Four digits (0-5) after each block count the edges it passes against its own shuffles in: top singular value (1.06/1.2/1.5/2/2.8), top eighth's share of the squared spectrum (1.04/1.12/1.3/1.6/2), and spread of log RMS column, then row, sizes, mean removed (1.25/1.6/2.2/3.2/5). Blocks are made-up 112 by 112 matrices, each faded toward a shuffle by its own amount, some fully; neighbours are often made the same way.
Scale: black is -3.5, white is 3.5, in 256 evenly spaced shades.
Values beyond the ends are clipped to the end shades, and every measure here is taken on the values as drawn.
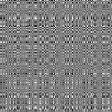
5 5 5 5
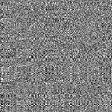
5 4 3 3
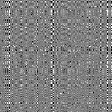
5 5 4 3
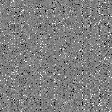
4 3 2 1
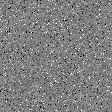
0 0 0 0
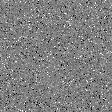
0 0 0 0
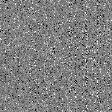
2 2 3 0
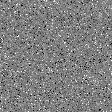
0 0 0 0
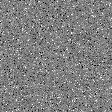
0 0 0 0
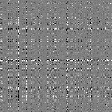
5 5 4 3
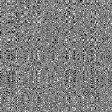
5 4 3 2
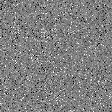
3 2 1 0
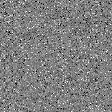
3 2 1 0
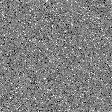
1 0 0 0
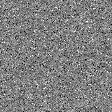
2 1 0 0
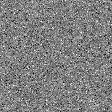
2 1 0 0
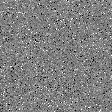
2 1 0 0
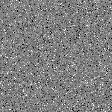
2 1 0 0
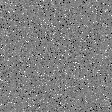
1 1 0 0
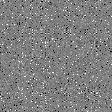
4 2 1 1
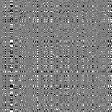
5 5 4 4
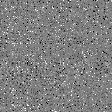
3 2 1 1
